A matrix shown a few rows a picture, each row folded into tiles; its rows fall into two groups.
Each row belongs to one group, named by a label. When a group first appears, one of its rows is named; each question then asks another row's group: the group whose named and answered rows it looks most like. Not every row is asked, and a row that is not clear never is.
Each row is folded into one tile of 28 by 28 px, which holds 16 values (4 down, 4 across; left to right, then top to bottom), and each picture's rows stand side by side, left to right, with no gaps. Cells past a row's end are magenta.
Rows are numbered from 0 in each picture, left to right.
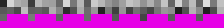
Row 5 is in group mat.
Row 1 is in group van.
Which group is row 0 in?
van
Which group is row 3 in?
van
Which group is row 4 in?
van
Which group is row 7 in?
mat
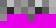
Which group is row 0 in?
mat
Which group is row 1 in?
mat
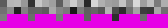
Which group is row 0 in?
van
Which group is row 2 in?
van
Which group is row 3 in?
van
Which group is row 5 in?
mat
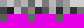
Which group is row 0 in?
mat
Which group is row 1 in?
mat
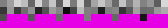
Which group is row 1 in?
mat
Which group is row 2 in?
mat
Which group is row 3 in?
van
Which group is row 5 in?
mat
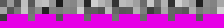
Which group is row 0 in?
mat
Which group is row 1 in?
van
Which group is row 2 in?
van
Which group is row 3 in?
van
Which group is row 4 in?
van
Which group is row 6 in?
van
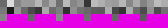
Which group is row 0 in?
mat
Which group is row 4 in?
mat
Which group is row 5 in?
van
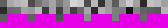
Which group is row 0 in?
van
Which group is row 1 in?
van
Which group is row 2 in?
van
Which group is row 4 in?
van
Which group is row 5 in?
van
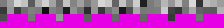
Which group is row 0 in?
van
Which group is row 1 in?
van
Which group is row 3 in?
van
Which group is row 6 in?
mat
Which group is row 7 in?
van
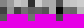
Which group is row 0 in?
van
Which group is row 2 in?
van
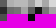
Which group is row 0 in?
van
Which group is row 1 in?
mat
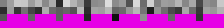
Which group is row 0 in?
van
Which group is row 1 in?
mat
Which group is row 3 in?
van
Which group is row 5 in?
mat
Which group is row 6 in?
mat
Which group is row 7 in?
van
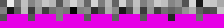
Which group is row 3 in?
mat
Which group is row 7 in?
van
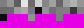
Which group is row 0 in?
mat
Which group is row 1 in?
mat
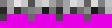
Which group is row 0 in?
van
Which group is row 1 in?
van
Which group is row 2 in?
van
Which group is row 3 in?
mat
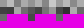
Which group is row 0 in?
mat
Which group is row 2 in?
mat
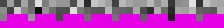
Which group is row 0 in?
mat
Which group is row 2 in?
mat
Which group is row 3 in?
van
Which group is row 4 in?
van
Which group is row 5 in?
mat
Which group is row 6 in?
van
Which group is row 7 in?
van
